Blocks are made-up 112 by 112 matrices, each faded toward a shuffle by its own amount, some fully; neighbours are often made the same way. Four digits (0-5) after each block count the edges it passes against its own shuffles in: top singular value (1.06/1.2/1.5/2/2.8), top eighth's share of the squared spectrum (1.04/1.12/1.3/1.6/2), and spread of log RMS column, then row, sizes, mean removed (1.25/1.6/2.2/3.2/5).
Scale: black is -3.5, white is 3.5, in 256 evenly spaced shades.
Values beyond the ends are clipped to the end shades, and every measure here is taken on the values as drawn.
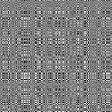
5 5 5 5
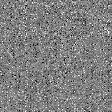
4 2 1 1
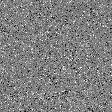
3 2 0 0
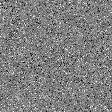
2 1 0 0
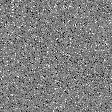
0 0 0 0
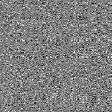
4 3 2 2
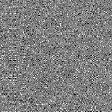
4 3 2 2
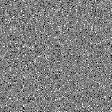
4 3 2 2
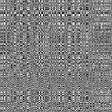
5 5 4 4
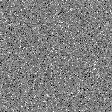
3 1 0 0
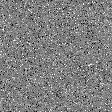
0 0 0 0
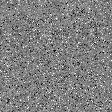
3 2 0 0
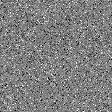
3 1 0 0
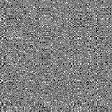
5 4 3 3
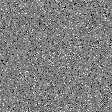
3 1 0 0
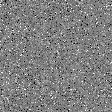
2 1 0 0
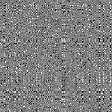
5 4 3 2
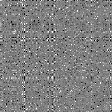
5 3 2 2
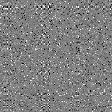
4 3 2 2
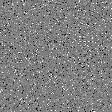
3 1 0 0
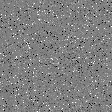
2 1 0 0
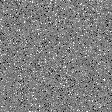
0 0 0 0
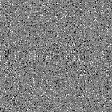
4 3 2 1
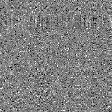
4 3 2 1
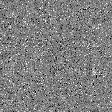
3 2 0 0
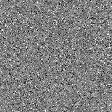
3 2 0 0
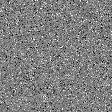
0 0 0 0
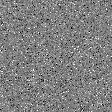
2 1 0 0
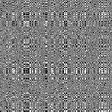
5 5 4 4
